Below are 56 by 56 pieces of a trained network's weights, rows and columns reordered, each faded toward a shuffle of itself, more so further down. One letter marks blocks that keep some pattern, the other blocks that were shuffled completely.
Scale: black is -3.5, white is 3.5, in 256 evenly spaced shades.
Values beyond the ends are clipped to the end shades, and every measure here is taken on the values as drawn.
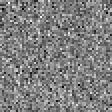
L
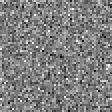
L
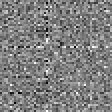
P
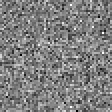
L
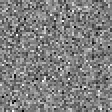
L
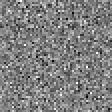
L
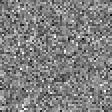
L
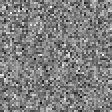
L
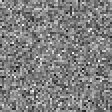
L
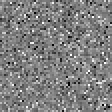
L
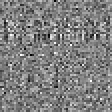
P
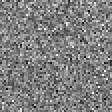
L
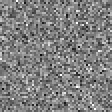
L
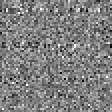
P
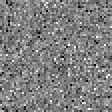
L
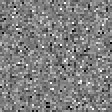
L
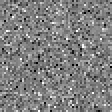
L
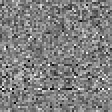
P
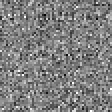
P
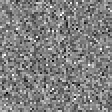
L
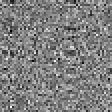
P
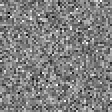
L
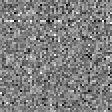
P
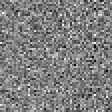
P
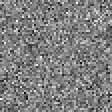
L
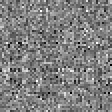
P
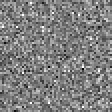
P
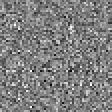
P
